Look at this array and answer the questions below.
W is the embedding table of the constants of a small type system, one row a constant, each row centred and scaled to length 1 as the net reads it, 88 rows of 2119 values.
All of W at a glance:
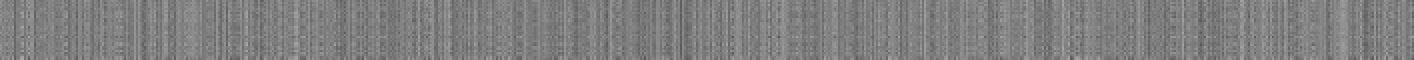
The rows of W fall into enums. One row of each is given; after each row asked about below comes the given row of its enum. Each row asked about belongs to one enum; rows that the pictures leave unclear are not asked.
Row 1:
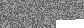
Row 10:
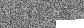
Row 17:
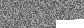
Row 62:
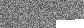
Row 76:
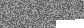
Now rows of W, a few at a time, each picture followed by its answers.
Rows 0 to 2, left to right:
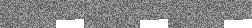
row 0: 62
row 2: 62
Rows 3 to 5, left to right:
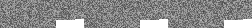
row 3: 10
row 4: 62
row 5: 17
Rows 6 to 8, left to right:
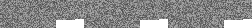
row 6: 62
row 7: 76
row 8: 1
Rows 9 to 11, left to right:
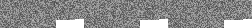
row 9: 17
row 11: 62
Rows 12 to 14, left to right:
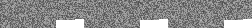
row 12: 1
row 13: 17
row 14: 17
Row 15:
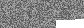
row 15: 10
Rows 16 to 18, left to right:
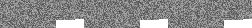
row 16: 76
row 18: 10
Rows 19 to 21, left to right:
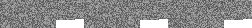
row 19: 1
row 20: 1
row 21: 62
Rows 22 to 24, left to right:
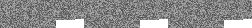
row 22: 10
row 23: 76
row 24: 76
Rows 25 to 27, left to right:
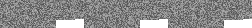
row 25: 76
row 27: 10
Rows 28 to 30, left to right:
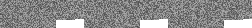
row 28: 62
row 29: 17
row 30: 10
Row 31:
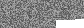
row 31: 10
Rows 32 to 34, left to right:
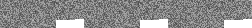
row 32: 17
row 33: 17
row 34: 62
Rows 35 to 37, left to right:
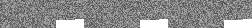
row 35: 1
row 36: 62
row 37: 17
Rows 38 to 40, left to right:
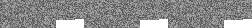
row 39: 76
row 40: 1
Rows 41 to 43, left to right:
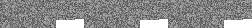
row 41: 1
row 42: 1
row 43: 1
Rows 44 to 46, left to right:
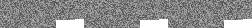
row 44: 17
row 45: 76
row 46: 17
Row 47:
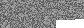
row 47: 1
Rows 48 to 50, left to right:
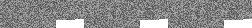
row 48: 62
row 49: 10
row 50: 10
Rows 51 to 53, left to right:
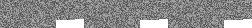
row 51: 17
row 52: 1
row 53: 1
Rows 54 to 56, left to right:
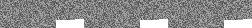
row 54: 17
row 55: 17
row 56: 17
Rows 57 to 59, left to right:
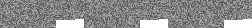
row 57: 76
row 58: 1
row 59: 17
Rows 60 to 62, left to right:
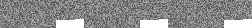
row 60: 17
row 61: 1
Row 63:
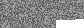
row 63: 1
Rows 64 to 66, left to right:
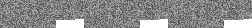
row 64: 76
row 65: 10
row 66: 10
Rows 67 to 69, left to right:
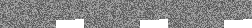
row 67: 76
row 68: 10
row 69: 62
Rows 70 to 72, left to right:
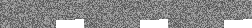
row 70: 1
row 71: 62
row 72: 62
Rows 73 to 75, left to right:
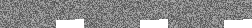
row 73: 17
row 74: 62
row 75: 1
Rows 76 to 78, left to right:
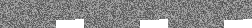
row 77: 10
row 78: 17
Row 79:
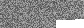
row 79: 62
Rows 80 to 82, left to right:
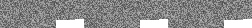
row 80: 17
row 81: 62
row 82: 17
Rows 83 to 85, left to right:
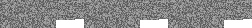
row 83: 1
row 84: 1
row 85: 1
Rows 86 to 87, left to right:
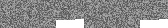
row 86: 10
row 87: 1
